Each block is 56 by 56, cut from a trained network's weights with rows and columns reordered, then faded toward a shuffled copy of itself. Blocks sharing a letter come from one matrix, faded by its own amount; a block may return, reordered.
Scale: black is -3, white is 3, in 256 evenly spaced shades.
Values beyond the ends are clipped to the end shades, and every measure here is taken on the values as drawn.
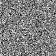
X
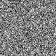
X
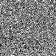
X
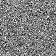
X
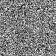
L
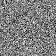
L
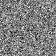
X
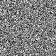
X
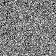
X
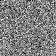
L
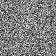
L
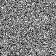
L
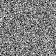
L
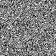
L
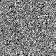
X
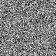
X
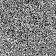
L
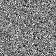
X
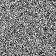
L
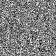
X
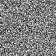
L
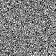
X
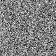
L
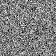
L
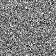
X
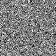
X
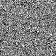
X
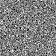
X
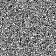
X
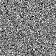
L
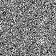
L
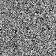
L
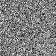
L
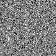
X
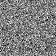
X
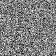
L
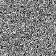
X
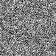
L
